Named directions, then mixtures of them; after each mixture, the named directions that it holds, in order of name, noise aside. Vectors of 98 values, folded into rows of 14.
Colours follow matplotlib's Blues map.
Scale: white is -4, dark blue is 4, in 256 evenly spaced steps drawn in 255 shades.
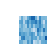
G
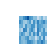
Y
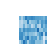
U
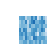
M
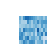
U, Y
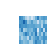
G, U, Y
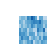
G, M, Y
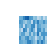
Y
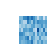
G, U, Y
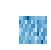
M, Y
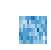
G, U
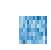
M, U, Y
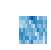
G, M, U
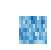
G, M, U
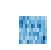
U, Y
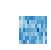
U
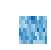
G, M, U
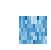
G, M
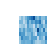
G, U
